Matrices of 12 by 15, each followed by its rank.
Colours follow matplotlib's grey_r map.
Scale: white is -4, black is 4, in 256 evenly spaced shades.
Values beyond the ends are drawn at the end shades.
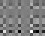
one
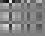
one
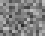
full rank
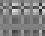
one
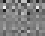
two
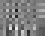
two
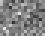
full rank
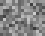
full rank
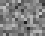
full rank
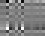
one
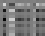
one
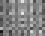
two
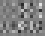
two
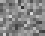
full rank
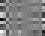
one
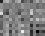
two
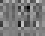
two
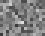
full rank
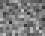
full rank
